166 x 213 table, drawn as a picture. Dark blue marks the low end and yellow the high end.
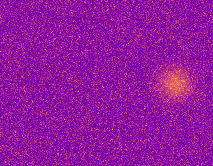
Histogram: skewed, a long tail of high values. Mirror symmetry: none. Ninth with the highest average: middle right. Bumps: one, in the middle right. Stripes: none. Average level on the scale: 30%.
